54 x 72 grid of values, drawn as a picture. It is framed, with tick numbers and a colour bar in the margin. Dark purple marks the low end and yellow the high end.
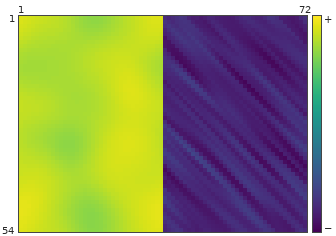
It is made of 1 by 2 panels. Panel 1,1: very high, smooth, faint in contrast. Panel 1,2: very low, slanting down to the right, faint in contrast.
